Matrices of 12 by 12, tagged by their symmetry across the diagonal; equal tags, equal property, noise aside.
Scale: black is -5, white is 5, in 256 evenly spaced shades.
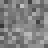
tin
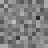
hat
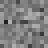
tin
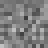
tin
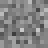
tin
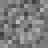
hat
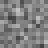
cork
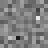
cork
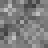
hat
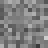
cork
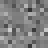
cork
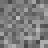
hat
